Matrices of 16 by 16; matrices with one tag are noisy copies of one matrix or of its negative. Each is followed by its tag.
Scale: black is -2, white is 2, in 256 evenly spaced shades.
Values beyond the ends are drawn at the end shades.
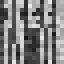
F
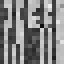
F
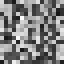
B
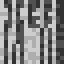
F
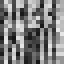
F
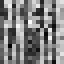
F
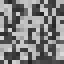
B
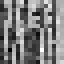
F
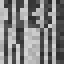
F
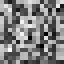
B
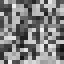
B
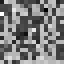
B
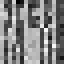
F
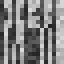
F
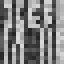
F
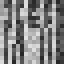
F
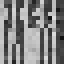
F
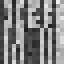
F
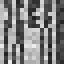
F
